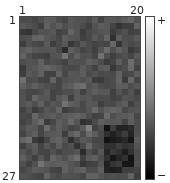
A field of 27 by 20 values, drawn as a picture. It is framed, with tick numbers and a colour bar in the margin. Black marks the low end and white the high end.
On average the colour sits 30% of the way up the scale. No regular stripes run through it. An odd patch, lower than its surroundings, sits in the bottom right. The ninth with the lowest average is the bottom right.
